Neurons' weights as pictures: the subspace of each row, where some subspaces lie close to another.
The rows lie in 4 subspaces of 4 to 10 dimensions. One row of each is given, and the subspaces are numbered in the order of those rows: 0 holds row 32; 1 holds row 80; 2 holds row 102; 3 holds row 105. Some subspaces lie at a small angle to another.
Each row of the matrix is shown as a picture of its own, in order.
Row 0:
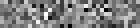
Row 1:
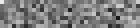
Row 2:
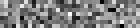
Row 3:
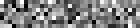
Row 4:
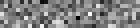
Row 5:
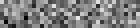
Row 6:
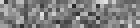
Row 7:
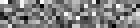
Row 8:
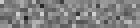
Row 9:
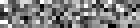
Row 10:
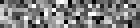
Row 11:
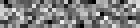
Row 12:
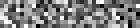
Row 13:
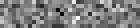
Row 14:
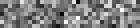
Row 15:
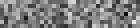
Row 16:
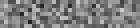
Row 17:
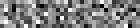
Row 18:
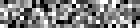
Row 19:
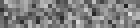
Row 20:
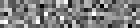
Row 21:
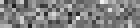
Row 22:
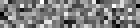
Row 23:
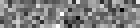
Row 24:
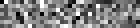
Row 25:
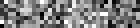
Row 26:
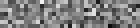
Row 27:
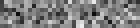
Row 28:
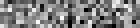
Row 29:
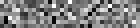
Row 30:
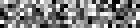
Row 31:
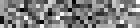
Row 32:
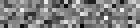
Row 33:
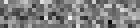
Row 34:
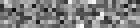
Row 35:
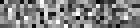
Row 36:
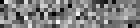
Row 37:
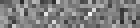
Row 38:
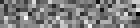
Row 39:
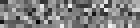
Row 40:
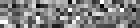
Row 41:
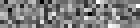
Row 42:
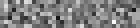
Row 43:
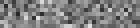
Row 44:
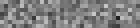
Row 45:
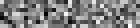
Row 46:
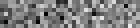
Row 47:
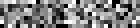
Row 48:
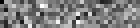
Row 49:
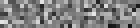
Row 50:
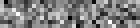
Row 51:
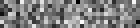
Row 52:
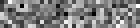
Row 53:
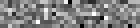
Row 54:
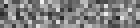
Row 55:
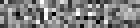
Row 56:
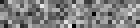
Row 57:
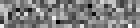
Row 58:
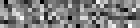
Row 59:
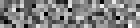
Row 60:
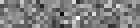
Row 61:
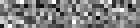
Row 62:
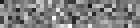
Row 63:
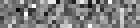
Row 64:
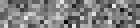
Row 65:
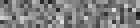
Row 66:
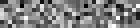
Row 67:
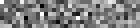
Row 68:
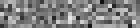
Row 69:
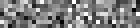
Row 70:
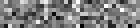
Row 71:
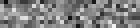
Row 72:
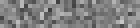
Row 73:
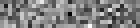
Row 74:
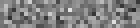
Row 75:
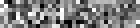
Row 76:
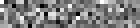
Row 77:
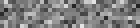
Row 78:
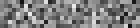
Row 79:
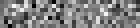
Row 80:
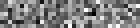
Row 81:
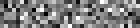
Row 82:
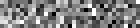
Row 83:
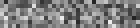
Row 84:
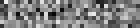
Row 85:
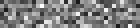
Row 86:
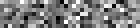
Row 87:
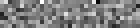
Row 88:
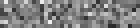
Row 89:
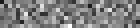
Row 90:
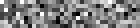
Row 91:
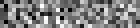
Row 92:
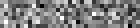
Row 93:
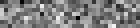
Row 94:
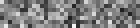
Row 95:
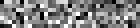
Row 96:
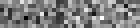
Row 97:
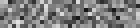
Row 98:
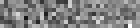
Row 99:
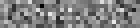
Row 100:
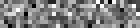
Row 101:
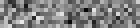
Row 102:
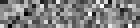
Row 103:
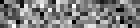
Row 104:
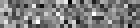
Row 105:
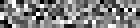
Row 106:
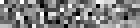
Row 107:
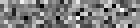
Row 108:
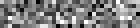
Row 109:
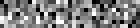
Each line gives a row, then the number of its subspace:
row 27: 0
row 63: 2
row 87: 0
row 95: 1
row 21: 3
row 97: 3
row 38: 2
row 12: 1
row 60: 3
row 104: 0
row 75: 3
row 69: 2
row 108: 2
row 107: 0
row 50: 0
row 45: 0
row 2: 2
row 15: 2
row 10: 0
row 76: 3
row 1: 3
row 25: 2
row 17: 1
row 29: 2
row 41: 1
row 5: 2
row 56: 0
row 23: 3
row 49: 1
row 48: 1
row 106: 1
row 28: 2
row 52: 0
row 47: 2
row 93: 1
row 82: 3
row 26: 1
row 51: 2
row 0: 2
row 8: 0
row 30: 2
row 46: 1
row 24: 3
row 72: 2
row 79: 2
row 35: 1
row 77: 0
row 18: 2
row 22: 0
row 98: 0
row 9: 1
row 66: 1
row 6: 2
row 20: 1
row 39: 2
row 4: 2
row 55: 0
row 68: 2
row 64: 0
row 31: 2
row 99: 3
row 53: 0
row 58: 0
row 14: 3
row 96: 1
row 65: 3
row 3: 3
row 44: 3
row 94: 0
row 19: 1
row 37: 2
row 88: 1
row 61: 2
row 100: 2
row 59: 1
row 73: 2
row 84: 3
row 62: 2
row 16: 2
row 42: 3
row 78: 2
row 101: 3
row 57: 2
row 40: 3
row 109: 3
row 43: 3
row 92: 0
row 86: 0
